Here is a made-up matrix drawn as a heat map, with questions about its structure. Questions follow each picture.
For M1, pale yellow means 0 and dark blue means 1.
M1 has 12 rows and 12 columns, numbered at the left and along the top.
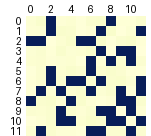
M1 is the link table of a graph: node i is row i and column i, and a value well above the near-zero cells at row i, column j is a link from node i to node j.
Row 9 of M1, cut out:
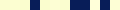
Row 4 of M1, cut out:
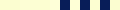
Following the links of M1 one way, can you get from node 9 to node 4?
yes
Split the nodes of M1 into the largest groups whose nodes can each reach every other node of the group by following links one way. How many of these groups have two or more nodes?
1
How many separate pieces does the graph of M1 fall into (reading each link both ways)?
1
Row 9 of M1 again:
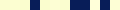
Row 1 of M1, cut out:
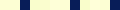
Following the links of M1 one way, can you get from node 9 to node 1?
yes
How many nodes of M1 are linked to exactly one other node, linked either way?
0
